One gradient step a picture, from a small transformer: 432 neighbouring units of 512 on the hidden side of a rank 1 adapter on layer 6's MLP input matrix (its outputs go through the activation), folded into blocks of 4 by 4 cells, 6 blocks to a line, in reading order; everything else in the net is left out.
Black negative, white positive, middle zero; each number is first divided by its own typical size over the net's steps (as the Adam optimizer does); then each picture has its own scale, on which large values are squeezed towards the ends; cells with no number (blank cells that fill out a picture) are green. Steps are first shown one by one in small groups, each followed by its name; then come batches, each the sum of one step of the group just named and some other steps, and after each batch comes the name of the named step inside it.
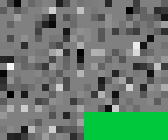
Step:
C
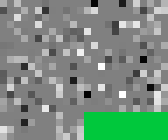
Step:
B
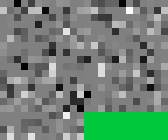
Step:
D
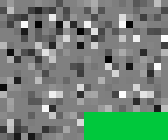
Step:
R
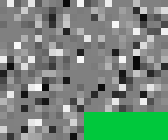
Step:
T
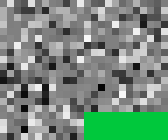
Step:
T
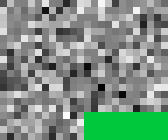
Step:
T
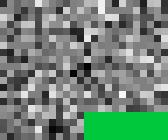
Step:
R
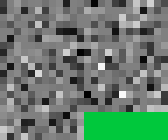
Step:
B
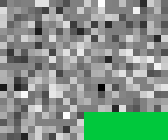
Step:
R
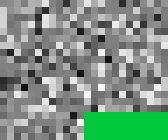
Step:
R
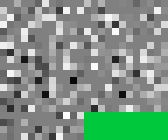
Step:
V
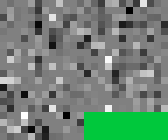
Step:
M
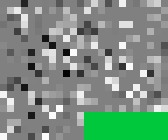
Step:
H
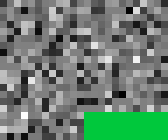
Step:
M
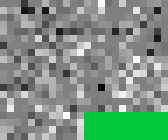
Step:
H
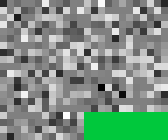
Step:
V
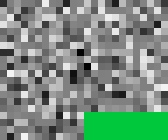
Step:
V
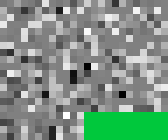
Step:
V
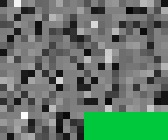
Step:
M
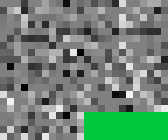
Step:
H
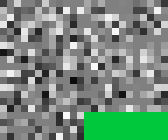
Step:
V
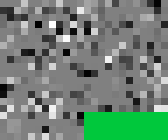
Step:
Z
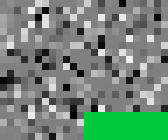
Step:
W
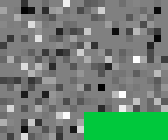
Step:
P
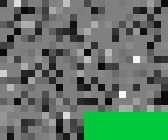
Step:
P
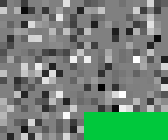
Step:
P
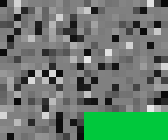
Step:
Z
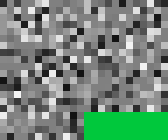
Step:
W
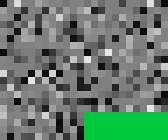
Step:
W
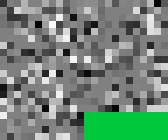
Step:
Z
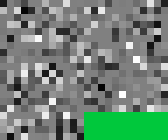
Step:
P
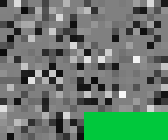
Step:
P
